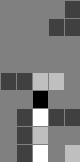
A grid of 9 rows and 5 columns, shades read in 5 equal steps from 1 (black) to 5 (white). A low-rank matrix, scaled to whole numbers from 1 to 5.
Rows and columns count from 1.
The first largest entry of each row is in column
1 1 1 1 3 1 3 3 3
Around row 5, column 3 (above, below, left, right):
3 1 2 4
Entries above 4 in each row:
0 0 0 0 0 0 1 0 1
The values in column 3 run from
1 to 5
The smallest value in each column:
2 2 1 2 2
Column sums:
26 23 31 26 25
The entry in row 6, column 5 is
3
